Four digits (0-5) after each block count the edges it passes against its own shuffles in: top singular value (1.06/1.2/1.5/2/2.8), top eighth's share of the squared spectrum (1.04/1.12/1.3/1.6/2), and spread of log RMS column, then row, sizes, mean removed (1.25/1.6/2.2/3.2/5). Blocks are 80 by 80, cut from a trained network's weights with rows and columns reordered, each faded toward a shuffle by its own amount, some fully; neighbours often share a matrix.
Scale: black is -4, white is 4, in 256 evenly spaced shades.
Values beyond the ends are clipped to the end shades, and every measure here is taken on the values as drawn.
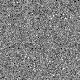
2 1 0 1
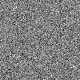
1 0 0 0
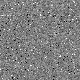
2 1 0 1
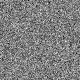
0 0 0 0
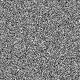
0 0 0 0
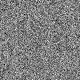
0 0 0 0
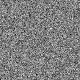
0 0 0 0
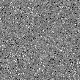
2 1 0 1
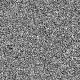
1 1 0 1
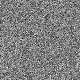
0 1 0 0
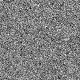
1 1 0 1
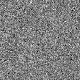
1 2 0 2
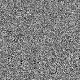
2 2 0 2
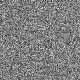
1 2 0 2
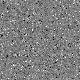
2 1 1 0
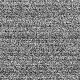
3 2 0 0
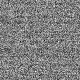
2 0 0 0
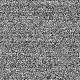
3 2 0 0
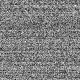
3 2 0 0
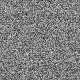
1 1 0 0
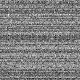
5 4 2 2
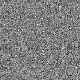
3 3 1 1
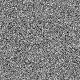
0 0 0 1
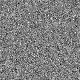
1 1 0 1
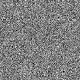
3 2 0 1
